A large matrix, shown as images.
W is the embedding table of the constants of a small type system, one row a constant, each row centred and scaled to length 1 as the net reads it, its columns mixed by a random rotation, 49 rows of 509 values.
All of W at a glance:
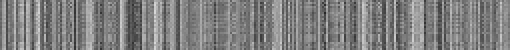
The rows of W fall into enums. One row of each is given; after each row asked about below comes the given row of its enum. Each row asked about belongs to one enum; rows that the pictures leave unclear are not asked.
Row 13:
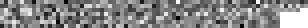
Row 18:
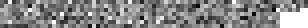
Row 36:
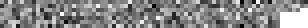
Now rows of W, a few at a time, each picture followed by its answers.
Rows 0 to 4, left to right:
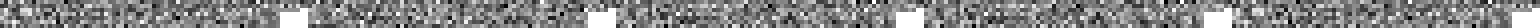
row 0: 13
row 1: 18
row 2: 36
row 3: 36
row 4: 13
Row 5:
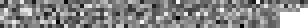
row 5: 13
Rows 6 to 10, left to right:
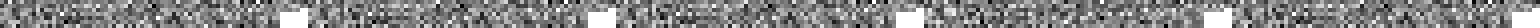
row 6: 36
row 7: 36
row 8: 36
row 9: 13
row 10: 36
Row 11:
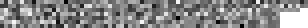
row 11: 13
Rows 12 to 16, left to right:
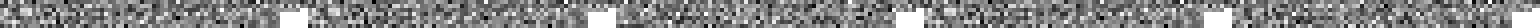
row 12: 13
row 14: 18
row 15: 13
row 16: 36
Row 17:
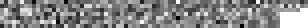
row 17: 13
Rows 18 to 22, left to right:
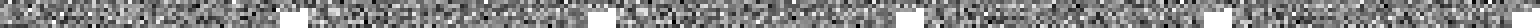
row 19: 13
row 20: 13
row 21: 36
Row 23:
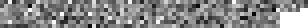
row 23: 18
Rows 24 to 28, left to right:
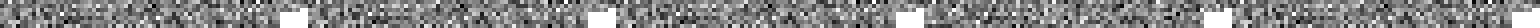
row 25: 36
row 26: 36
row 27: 18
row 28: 36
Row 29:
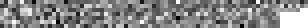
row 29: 13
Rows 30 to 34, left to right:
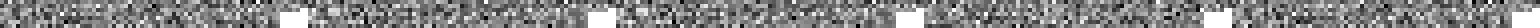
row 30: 36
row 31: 13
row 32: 13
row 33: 18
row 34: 36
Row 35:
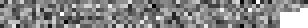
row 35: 36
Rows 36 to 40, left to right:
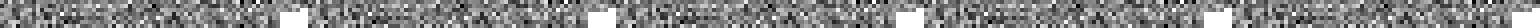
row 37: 36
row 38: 36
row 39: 36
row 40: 36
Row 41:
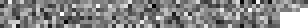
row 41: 36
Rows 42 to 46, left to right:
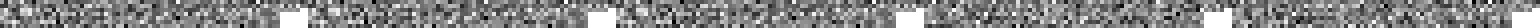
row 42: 13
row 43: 13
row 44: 13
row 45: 18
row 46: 36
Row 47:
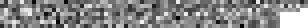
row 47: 13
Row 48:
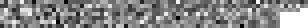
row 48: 13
